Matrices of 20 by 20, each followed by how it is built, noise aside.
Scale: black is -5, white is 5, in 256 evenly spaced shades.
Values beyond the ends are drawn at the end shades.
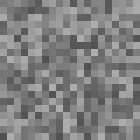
noise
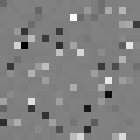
sparse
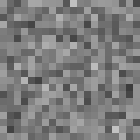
noise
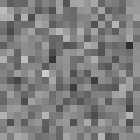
noise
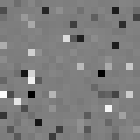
sparse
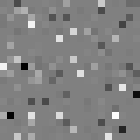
sparse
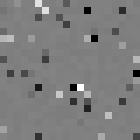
sparse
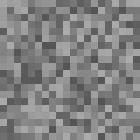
noise
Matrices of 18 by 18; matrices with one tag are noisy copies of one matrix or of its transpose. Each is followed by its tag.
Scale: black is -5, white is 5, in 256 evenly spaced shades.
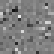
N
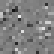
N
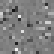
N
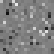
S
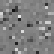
N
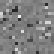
N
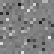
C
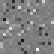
C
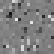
N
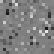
S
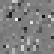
N
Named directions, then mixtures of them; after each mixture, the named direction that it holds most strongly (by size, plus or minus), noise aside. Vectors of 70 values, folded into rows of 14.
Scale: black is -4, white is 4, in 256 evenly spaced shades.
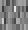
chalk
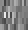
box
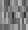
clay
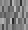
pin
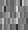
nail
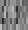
nail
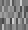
pin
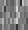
nail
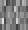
chalk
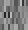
box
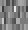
chalk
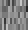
chalk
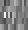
box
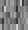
nail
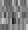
clay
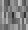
clay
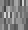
box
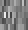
box
